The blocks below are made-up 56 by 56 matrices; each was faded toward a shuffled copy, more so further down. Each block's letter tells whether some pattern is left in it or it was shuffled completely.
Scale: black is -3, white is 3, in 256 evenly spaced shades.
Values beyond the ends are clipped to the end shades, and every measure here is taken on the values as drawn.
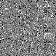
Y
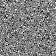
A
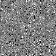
Y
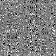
Y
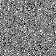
Y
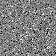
A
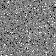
A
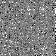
Y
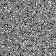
A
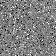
A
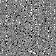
Y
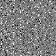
Y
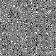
Y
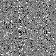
Y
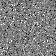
A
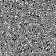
A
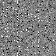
Y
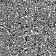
Y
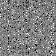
Y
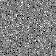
Y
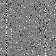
Y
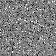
A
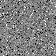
A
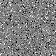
A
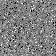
A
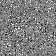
A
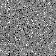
Y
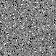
A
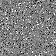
A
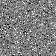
A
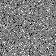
A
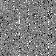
Y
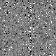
Y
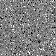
Y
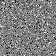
A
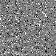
Y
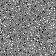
A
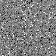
Y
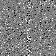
Y
